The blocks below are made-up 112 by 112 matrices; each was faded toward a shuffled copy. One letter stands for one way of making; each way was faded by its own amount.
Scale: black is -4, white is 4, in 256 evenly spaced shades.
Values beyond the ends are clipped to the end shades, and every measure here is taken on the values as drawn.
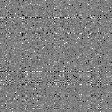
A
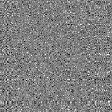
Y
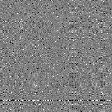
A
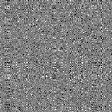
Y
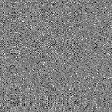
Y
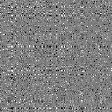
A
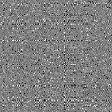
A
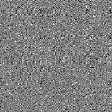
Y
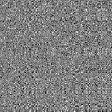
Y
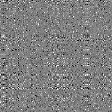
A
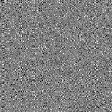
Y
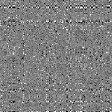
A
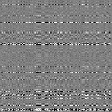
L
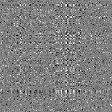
A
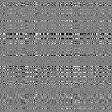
L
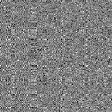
Y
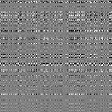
L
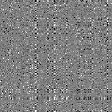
A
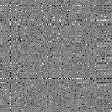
A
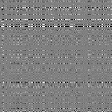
L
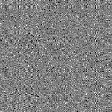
Y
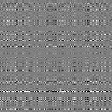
L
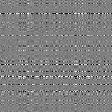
L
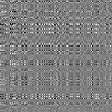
L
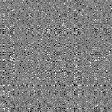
A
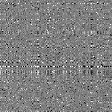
A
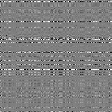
L
